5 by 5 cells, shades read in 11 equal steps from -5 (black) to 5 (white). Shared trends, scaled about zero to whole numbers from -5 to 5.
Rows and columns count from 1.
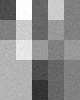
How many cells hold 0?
6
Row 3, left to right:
2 4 1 0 1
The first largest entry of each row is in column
2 2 2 1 1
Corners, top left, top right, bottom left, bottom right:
-2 0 2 0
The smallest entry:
-3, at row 5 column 3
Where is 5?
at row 1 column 2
